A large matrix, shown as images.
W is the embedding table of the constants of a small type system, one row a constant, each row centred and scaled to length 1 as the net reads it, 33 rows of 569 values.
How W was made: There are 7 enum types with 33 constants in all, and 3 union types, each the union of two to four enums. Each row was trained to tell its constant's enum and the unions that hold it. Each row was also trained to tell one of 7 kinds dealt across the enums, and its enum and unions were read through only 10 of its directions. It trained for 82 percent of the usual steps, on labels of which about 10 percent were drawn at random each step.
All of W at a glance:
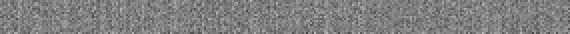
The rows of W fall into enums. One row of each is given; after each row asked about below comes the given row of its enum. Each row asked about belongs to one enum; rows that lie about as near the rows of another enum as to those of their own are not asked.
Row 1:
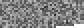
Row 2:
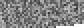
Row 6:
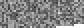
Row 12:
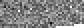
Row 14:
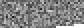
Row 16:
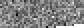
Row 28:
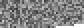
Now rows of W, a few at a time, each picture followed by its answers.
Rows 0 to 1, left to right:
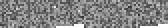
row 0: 6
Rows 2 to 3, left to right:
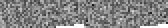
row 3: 14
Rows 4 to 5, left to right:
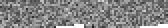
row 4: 14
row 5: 16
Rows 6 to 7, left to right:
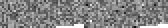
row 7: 28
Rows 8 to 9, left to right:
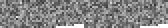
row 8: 6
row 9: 6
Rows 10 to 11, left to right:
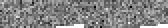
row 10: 12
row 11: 14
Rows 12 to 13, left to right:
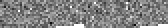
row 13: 12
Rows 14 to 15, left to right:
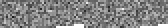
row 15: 2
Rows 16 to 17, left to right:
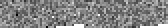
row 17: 1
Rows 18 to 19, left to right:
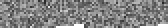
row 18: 28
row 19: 28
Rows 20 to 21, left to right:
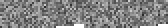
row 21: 16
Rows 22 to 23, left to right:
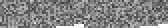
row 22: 6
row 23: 2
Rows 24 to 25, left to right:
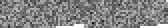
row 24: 16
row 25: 14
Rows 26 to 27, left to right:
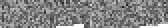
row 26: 16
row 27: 28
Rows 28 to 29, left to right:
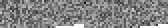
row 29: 16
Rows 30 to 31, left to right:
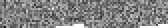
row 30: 28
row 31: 6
